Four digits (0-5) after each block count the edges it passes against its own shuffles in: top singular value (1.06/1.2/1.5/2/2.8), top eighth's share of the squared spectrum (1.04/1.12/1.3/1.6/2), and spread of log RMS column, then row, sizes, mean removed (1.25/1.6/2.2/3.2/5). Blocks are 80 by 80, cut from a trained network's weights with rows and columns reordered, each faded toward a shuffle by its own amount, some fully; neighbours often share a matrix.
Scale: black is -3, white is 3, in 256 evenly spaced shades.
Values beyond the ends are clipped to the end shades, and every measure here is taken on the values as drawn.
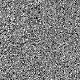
2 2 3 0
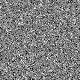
0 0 0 0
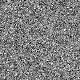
0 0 0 0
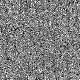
0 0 0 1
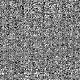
2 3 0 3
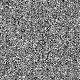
1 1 0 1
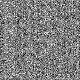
2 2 0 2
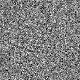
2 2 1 0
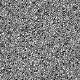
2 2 2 0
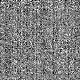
3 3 0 3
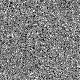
0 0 0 0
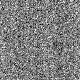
1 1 0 1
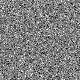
0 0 0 0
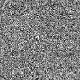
3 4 2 1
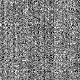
3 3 0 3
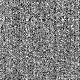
2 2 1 2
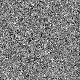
0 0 0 0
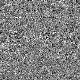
2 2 0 2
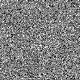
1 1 0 2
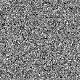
2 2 0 2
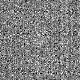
2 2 0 2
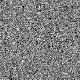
2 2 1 2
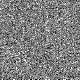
1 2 0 2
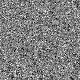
1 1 0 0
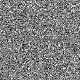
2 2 0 2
